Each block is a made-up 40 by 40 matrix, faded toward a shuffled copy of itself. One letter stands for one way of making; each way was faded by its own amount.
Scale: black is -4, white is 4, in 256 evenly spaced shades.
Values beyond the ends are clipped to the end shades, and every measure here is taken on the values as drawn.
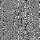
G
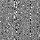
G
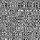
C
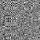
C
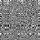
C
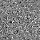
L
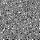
L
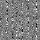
G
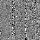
G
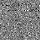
L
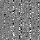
G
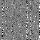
G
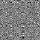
C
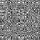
C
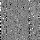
G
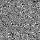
L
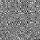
C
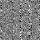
G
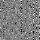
G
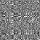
C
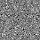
L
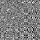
C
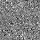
L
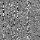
G
